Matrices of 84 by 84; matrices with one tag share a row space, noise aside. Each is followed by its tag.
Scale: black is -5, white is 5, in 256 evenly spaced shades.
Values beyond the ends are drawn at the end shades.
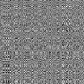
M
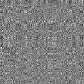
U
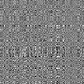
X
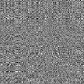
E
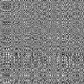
M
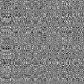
M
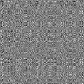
U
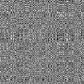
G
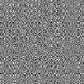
X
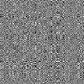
X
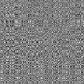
E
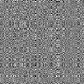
X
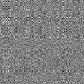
M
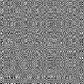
U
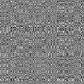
G
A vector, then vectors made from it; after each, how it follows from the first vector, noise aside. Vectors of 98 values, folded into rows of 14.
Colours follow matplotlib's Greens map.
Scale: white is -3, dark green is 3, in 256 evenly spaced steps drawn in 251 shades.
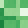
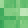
shrunk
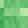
shrunk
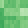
shrunk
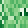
sign-scrambled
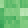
shrunk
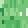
partly zeroed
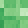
shrunk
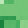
partly zeroed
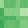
shrunk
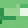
partly zeroed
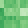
shrunk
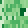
sign-scrambled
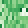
sign-scrambled
